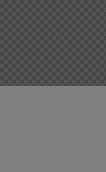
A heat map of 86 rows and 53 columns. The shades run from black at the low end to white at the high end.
It is made of 2 by 1 panels. Panel 1,1: low, checkered, faint in contrast. Panel 2,1: middling, flat.
